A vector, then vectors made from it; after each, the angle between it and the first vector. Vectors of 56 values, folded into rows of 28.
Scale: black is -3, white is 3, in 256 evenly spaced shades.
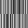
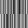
nearly parallel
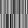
nearly parallel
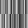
partly aligned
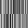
nearly parallel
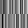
partly opposed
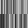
orthogonal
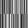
nearly opposite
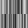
orthogonal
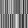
partly aligned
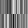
partly opposed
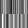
partly aligned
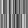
orthogonal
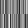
partly aligned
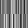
partly opposed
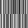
nearly parallel
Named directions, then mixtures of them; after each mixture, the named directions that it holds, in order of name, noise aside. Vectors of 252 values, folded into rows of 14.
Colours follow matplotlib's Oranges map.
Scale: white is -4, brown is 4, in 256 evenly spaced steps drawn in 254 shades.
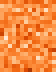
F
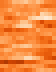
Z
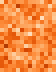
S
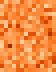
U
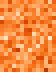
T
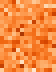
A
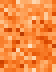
A, Z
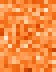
F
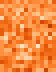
F, T, Z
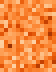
U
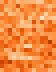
A, S, Z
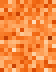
A, T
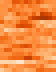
Z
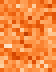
S, U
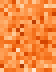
A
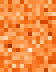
T, U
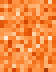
T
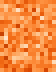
F, S, T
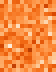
T, U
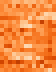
S, U, Z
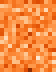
F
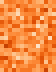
S, T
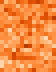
A, S, Z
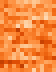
A, Z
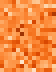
A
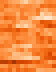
Z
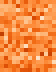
F, S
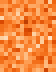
T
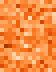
S, U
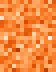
T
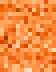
F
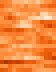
Z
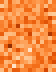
T, U
